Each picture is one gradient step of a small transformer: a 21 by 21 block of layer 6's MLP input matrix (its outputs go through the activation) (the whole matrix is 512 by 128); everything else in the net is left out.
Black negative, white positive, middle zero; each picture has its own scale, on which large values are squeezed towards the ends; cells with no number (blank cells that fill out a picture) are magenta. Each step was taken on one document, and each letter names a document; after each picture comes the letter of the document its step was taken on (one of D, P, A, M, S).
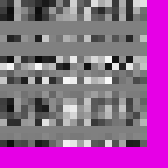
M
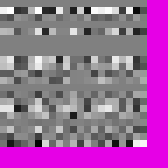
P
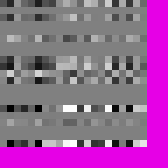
M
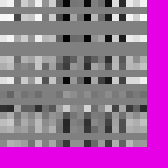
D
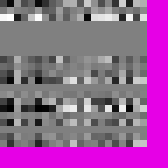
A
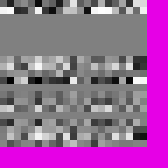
P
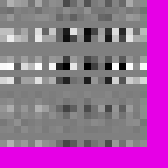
D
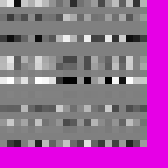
D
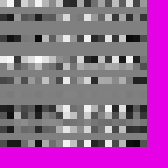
D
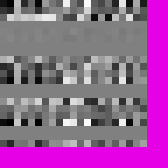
A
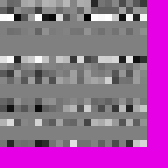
A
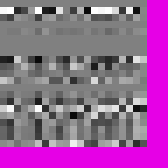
P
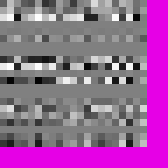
A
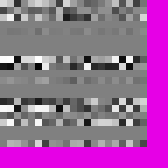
A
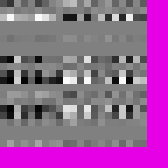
A
